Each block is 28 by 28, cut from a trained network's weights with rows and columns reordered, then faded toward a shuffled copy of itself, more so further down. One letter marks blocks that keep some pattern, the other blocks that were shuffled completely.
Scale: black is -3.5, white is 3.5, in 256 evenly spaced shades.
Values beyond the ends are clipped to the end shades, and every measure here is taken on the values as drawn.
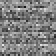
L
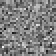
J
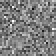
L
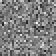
J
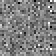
L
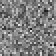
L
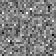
J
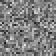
L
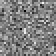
L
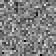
J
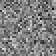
J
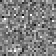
L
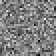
J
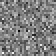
J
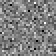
L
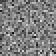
J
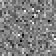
J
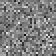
J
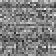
L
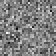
J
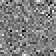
L
